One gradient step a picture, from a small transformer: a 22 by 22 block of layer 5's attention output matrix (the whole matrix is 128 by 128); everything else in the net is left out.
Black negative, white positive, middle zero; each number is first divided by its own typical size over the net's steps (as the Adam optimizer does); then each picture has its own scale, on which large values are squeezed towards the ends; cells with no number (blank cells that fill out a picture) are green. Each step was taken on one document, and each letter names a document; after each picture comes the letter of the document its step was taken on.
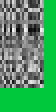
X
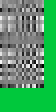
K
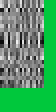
K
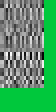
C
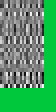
C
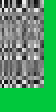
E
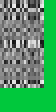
E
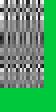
K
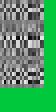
E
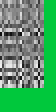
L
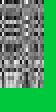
L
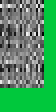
K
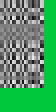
E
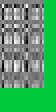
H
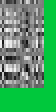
L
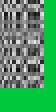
E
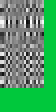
K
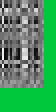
E
